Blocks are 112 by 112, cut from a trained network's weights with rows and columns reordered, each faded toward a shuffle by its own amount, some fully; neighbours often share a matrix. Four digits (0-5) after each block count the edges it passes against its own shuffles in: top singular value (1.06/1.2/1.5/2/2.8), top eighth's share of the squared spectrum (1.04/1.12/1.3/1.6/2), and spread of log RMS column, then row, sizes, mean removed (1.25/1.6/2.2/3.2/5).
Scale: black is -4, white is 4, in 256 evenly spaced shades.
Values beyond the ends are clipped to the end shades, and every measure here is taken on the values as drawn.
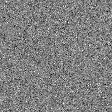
2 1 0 0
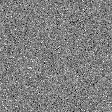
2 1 0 0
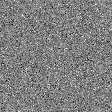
0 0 0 0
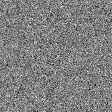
2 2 0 0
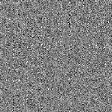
3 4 3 2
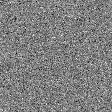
0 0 0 0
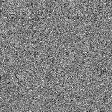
2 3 0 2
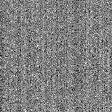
3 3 1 2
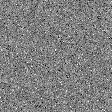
0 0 0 0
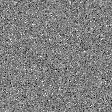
0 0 0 0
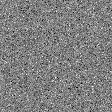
0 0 0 0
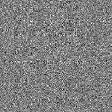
3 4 2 2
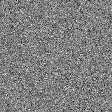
1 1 0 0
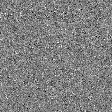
2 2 0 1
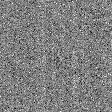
2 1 0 0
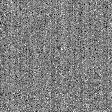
3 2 0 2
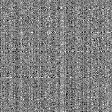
4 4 1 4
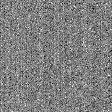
3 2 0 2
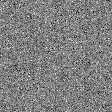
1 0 0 0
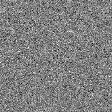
2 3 1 1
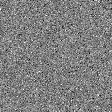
1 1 0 0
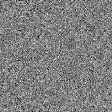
2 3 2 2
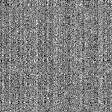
4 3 1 3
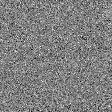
2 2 0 1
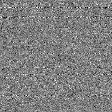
3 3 1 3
